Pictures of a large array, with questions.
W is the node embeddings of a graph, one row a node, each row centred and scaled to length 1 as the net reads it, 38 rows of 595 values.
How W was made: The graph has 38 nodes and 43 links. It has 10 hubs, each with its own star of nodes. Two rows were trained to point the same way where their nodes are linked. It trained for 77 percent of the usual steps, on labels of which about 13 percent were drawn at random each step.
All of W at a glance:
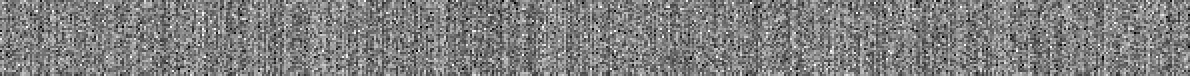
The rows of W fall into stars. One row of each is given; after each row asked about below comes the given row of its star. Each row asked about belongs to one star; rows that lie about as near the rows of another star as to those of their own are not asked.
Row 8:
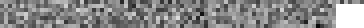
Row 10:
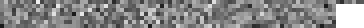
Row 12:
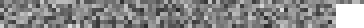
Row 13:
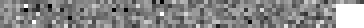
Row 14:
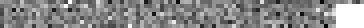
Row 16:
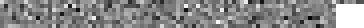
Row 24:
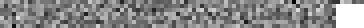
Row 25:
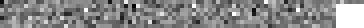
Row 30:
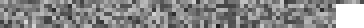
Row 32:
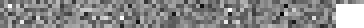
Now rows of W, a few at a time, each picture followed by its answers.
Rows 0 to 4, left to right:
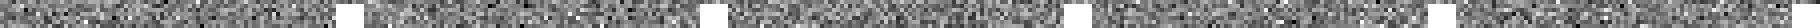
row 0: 25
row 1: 30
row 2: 32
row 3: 32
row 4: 8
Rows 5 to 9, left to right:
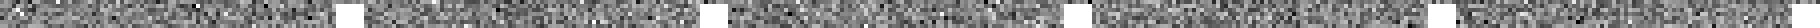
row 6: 12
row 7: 30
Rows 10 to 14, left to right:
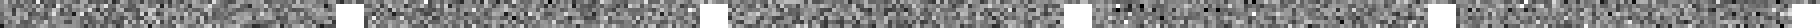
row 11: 14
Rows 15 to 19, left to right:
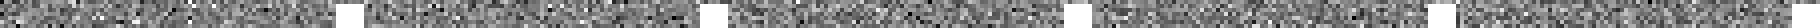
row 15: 12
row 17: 24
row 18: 24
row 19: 14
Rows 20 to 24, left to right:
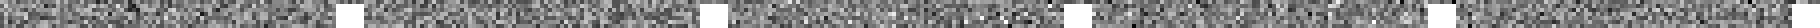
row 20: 10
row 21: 16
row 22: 30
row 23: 16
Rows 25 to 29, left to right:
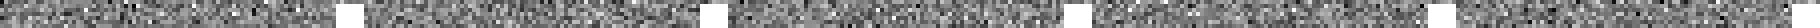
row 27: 32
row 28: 13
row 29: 12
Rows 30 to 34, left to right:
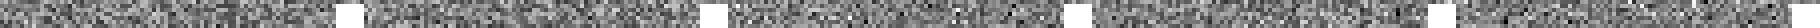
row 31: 13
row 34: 16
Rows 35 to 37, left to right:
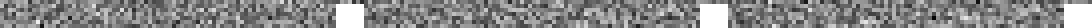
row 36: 25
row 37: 25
